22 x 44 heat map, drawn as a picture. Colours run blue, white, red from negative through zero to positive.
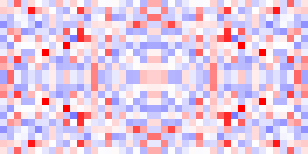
Slope: none. Seam: none. Odd rows or columns: none. Calmest part: centre. Mirror symmetry: left to right and top to bottom. Histogram: skewed, a long tail of high values.
